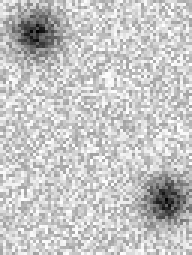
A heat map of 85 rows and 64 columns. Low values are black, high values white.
Seam: none. Histogram: skewed, a long tail of low values. Mirror symmetry: none. Dips: two. Average level on the scale: 80%.
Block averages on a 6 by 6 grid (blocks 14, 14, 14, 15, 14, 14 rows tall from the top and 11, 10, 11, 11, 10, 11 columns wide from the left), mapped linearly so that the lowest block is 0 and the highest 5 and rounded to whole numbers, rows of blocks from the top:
2 1 5 5 5 5 | 4 3 5 5 5 5 | 5 5 5 5 5 5 | 5 5 5 5 5 5 | 5 5 5 5 2 0 | 5 5 5 5 4 4
